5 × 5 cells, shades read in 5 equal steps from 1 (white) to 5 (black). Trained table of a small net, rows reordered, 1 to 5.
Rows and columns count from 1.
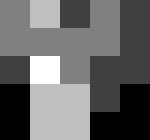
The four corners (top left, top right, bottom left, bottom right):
3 4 5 5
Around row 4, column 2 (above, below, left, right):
1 2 5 2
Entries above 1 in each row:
5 5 4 5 5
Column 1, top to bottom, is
3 3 4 5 5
